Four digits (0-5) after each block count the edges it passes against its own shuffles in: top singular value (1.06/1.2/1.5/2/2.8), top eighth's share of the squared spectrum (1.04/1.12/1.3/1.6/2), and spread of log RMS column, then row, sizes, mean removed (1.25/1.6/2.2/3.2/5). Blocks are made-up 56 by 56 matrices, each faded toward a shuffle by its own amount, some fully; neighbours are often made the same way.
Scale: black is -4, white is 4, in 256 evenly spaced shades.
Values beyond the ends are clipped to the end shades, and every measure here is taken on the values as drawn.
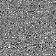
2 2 0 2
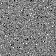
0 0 0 0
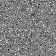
2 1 0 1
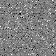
2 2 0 1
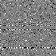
4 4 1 2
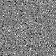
3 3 1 1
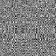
4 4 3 2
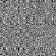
4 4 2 2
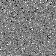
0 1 0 0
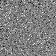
1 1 0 0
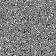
1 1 0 0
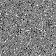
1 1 0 0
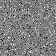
0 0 0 0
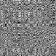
4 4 2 2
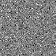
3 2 0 1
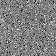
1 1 0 0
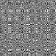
4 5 3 3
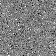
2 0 0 0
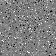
1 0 0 0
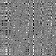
4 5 3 2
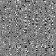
4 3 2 1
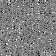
2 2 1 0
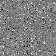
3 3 1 1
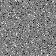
0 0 0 0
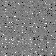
3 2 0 1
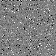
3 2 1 1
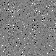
2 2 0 0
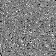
2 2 0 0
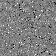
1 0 0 0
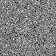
0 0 0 0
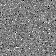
0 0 0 0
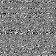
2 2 0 3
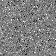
1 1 0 0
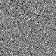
3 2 0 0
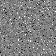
2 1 0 0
